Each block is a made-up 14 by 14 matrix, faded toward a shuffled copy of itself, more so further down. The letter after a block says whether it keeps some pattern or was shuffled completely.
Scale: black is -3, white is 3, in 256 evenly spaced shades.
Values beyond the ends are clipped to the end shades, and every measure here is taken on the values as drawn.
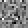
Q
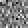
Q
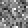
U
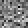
Q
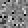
U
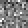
U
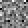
Q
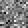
U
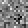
U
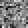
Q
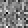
Q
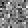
Q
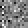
Q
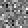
U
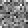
Q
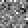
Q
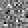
U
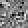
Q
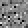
U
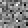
U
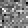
U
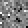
U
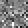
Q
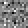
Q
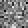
U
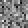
U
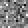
U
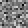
U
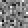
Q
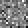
U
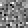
U
